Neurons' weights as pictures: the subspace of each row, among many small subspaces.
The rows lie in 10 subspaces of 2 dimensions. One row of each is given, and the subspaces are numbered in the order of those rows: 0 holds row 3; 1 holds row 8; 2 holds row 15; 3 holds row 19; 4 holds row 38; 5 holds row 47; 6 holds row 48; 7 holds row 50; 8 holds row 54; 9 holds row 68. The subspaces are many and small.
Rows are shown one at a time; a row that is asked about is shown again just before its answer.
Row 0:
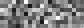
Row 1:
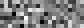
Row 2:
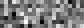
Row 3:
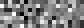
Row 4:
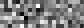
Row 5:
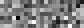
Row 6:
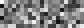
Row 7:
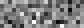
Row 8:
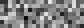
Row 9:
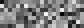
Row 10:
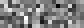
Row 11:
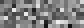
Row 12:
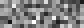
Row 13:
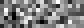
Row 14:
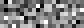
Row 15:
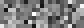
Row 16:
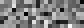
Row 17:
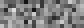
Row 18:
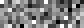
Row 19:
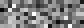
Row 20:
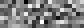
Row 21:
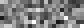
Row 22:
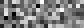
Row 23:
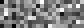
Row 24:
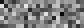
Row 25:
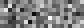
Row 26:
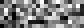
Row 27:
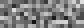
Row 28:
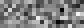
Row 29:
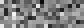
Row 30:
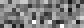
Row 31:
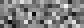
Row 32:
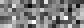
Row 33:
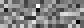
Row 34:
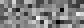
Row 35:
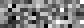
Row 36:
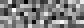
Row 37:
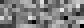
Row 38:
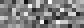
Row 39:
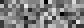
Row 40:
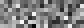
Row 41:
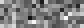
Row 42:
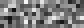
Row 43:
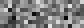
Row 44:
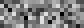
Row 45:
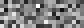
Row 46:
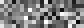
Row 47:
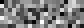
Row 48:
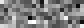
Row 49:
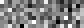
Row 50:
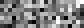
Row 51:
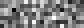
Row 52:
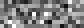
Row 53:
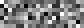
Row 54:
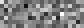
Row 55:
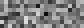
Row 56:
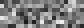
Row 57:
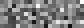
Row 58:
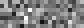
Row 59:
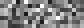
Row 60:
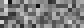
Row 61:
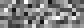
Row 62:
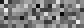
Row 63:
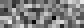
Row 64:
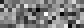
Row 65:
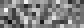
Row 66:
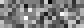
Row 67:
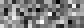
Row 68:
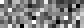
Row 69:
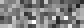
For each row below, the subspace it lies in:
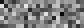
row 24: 8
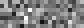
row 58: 0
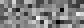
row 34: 4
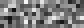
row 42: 2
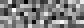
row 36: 2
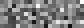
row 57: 3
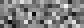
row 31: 9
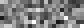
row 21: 6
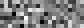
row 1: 0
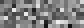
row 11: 3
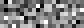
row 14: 8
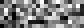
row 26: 6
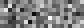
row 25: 3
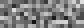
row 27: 2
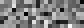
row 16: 3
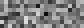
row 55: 1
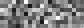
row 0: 4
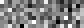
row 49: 9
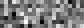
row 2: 5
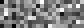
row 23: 5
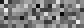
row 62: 8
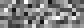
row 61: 4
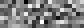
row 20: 4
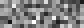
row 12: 7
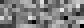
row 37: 6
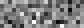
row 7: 9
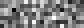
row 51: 2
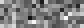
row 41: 6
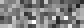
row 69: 7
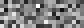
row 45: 1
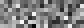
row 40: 2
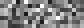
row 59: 4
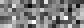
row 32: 7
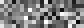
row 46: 1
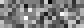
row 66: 1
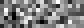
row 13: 6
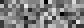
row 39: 1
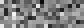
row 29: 5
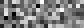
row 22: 5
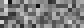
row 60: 1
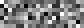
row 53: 8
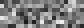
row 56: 5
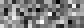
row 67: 6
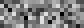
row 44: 8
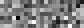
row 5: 7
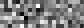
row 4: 0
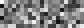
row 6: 5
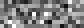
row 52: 9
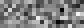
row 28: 4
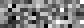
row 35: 3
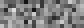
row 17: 2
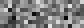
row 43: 3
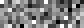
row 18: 9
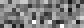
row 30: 9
